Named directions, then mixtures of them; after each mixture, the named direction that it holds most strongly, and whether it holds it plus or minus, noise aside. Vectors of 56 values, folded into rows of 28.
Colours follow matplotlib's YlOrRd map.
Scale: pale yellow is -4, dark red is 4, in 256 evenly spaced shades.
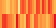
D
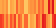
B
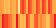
D, plus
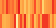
D, minus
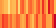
D, plus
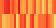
D, minus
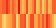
D, minus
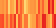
B, plus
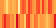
D, plus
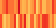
D, minus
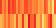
B, minus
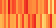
B, minus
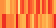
D, plus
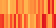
B, plus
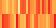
D, plus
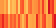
B, plus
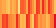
D, plus
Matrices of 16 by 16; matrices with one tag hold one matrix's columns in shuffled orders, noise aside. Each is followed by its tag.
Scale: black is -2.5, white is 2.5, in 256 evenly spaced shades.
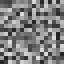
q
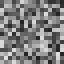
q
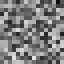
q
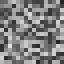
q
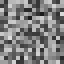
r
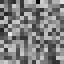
r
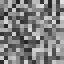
r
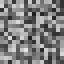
r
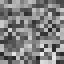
q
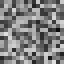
q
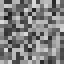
r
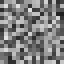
r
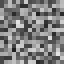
q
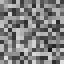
q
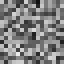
q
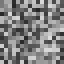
r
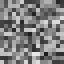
q
